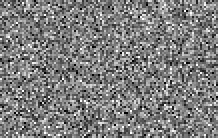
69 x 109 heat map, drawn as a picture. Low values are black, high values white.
Slope: none. Grain: fine. Seam: none. Average level on the scale: 50%. Histogram: bell-shaped. Stripes: none.
